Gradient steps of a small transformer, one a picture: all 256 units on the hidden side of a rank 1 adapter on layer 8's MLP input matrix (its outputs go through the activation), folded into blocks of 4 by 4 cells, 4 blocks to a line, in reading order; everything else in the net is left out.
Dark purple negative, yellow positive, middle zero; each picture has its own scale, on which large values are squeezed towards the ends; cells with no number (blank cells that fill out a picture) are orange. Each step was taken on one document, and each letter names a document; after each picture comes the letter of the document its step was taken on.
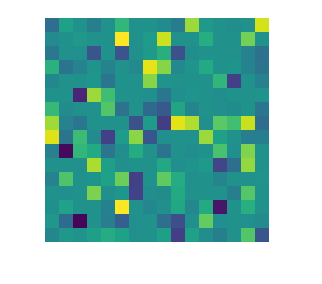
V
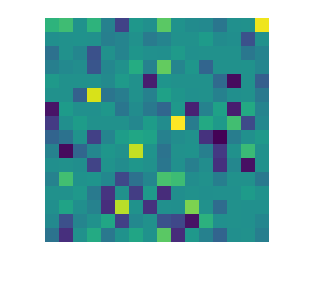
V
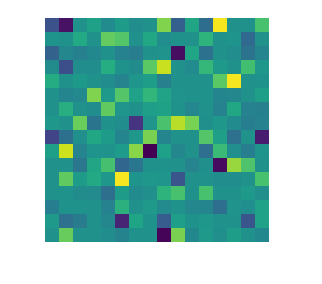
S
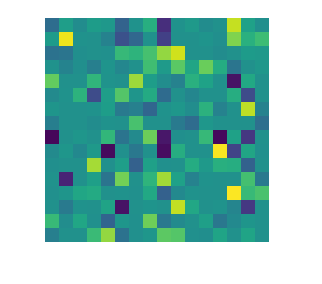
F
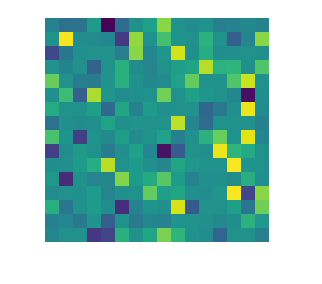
F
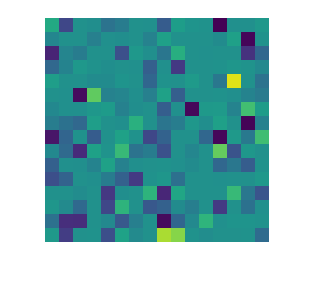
V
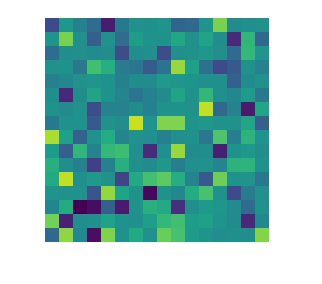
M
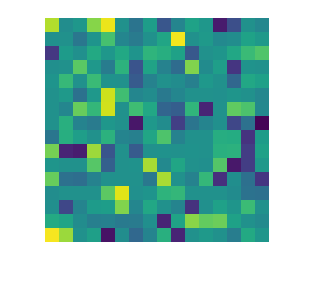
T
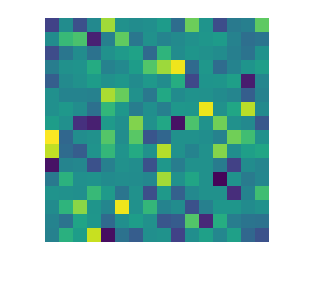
T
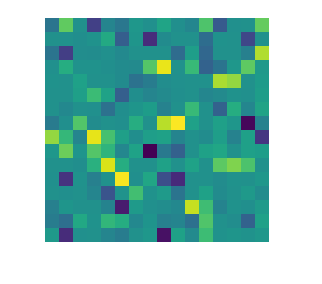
S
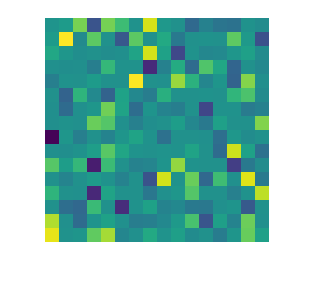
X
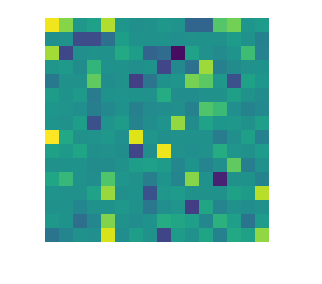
T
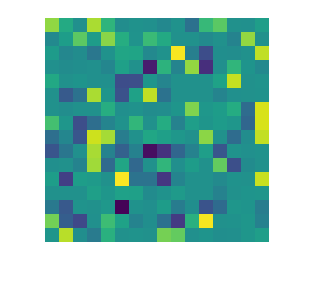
S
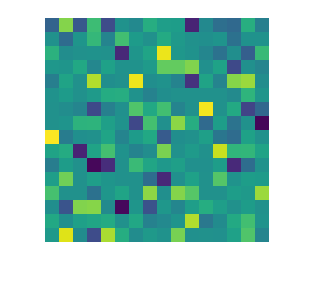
T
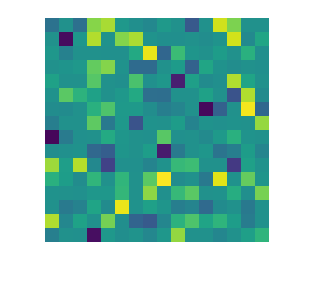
X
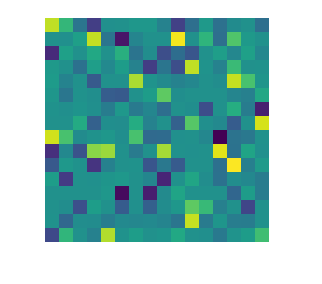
T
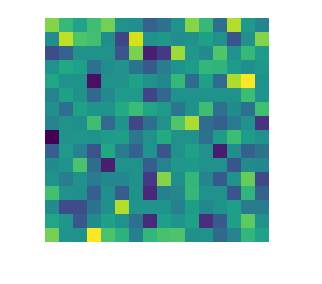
X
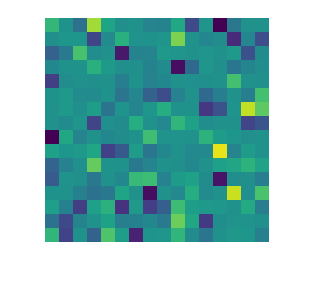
M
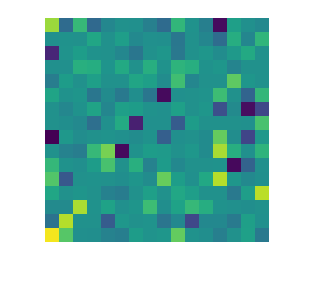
M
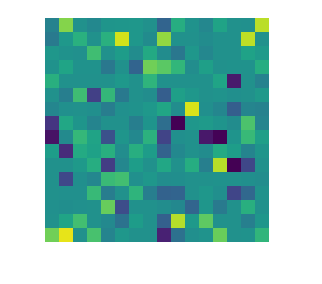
V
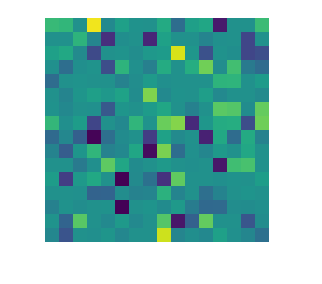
S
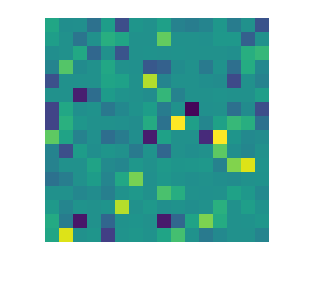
V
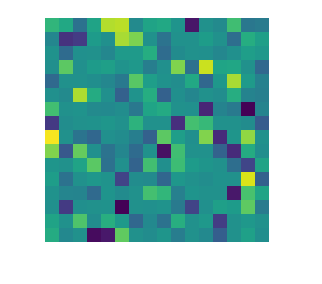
F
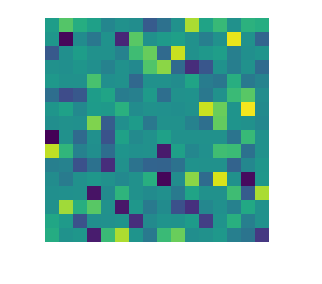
X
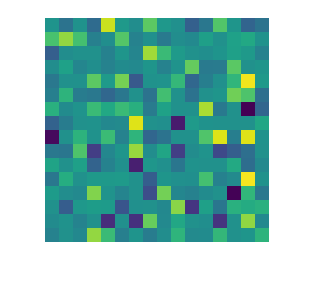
F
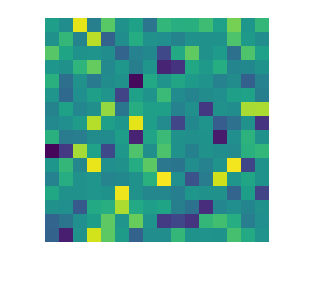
T
